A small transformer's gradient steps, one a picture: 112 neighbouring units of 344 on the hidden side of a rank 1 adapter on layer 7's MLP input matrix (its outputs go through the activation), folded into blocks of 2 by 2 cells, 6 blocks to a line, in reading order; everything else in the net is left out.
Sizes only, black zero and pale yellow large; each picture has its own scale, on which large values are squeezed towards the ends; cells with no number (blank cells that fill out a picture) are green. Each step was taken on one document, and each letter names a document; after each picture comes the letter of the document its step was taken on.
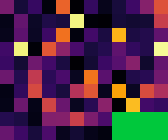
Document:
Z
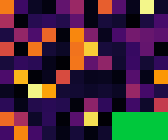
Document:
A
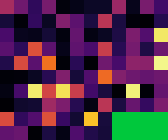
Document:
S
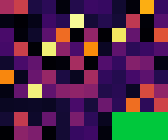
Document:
Z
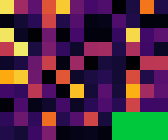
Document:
S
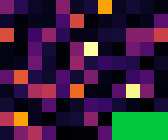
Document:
A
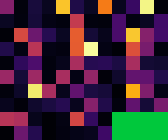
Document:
A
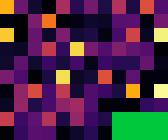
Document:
S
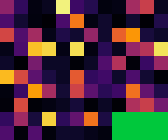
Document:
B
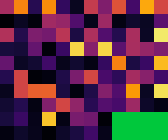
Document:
S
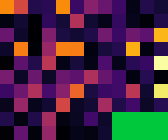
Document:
S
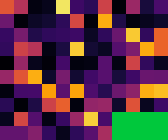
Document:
B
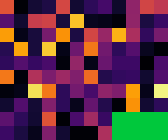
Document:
Z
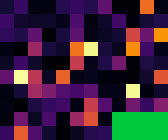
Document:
A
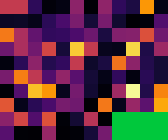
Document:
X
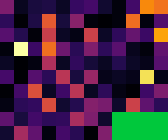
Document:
Z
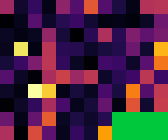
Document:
Z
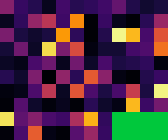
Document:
Z
